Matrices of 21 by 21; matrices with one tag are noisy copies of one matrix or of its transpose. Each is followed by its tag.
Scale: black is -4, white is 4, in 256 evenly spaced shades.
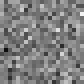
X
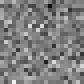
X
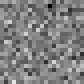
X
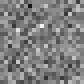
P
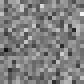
X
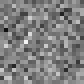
P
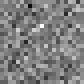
P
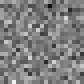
X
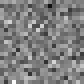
X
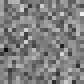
X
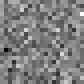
X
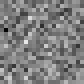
P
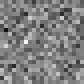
P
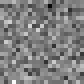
X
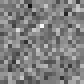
P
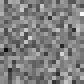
X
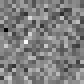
P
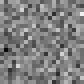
X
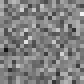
X
